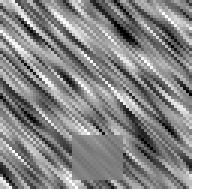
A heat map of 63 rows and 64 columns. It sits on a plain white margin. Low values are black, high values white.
Neither half mirrors the other. The histogram is bell-shaped. No overall slope runs across the table. In the bottom middle lies a patch that is calmer than the rest. The bottom middle is the calmest part. Streaks slant down to the right.
